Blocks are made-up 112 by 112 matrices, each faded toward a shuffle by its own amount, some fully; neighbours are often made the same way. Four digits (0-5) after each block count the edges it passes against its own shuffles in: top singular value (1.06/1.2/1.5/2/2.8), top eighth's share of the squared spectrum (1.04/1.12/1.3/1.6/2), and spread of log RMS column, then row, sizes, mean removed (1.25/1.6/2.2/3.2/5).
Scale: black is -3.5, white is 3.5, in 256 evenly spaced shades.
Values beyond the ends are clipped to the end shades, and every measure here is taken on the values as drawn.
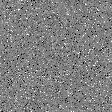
0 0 0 0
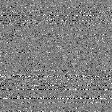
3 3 0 4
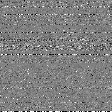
3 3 0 4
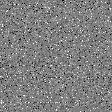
1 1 0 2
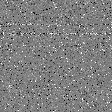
2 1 0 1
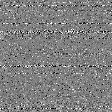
2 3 0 3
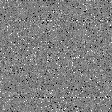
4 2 0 1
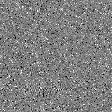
3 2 0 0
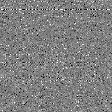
4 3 1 2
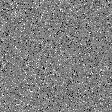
2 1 0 0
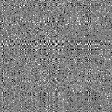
5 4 3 3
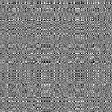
5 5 4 4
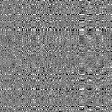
5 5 3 4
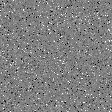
0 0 0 0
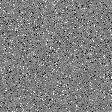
0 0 0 0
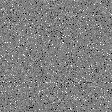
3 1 0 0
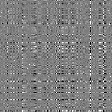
5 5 4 4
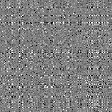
5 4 3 3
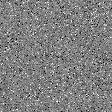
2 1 0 0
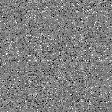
4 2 1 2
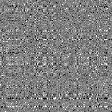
5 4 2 3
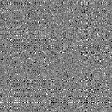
5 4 2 3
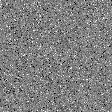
1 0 0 0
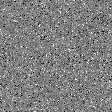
0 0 0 0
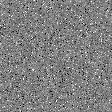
2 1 0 0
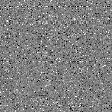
4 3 1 2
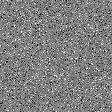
2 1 0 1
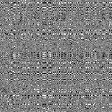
5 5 3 4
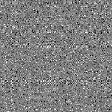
4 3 2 2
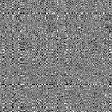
5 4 3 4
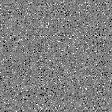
4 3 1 2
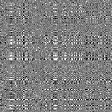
5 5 3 4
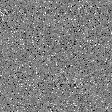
3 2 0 1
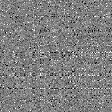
4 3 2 2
